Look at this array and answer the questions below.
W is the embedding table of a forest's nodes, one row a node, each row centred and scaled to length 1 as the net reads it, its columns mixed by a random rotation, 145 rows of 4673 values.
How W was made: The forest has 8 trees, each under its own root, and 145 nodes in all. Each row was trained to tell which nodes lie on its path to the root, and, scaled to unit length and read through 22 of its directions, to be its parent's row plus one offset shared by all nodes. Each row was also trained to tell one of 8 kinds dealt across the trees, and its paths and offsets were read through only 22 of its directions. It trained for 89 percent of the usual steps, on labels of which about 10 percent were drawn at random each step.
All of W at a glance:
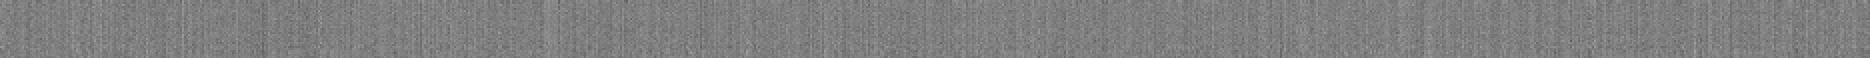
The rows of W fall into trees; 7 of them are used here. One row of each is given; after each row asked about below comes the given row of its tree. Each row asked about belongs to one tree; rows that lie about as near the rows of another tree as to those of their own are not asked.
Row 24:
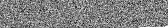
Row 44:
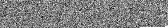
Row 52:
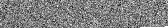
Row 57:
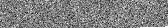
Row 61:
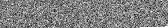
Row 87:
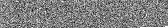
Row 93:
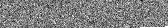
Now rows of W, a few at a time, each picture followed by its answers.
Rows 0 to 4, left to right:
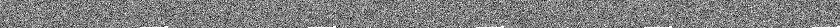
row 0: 52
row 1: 44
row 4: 52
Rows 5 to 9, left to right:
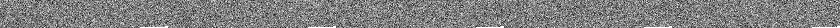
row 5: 61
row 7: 52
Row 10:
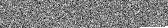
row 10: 52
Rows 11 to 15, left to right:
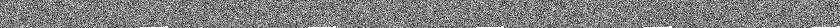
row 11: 57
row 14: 61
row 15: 52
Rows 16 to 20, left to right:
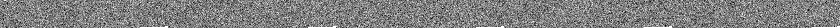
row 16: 61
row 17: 93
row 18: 57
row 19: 24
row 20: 87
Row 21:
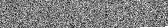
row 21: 57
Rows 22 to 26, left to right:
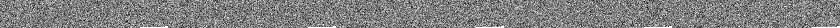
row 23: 52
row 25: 24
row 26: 52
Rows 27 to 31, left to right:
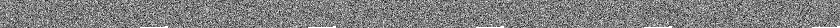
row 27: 61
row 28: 93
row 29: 52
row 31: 44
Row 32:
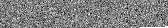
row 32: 87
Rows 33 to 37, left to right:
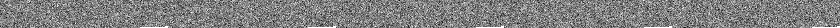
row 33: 52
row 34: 44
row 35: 87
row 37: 24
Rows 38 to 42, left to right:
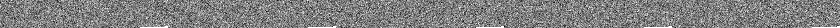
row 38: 52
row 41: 52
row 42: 24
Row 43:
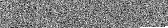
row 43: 24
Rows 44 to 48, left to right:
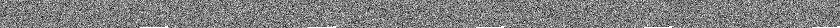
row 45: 24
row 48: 57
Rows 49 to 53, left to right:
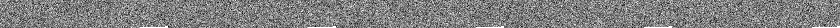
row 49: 87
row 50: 52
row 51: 61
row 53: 44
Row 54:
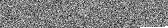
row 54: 93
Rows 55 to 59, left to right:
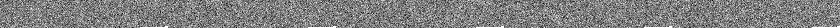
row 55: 44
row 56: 57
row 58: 93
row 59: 24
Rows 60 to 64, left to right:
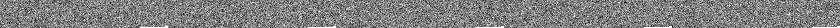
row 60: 93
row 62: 24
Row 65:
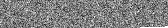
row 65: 61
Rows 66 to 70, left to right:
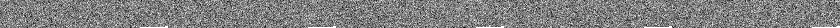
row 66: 52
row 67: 57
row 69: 57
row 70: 52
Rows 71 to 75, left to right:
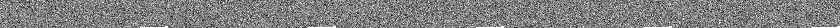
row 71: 93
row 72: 52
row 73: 52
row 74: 24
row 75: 61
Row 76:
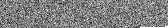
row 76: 93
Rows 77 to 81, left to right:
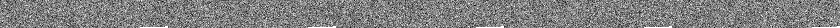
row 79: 61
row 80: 93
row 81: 61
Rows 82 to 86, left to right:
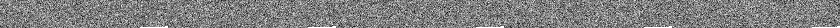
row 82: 52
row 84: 52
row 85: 61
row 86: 57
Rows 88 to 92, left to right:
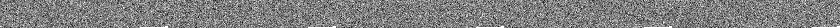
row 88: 57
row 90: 87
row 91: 24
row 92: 61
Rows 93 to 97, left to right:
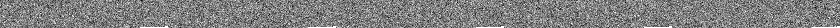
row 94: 24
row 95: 57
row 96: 57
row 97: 24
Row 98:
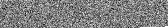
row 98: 52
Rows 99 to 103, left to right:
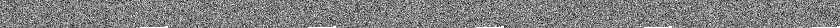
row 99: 57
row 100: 87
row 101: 24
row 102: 52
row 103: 24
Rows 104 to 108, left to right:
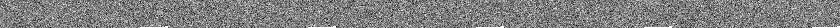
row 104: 24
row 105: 57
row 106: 52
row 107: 57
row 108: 57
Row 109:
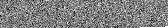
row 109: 57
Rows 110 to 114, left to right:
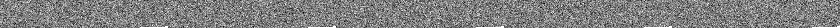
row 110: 61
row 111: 93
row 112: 61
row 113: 52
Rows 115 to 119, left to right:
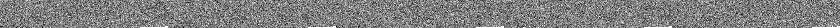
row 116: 61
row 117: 52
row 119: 52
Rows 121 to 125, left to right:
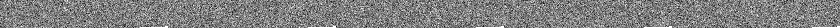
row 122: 87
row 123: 61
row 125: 57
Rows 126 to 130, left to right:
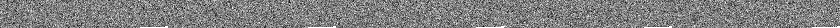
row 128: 61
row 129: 57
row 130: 57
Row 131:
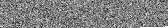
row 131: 57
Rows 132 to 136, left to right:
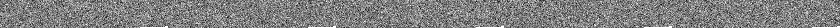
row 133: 93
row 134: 87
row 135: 61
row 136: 57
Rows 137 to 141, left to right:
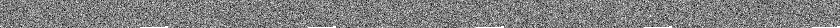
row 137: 57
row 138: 44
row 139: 24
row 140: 87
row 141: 24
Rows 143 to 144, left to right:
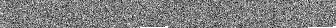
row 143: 57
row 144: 57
